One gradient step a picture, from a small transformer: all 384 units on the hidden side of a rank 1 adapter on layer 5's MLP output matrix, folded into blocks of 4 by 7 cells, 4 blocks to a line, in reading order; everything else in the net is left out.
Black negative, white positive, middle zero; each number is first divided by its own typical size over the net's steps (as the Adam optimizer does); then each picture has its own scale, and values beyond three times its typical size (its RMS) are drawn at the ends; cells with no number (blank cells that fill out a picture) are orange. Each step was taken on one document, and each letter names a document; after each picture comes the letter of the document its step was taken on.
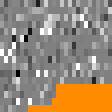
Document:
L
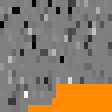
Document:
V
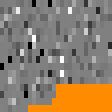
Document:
V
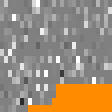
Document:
L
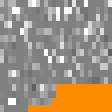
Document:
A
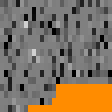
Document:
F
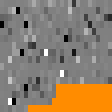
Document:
V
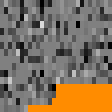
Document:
F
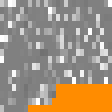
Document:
A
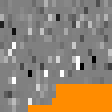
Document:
L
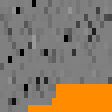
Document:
V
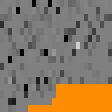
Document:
V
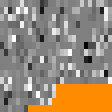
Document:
F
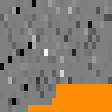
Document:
V
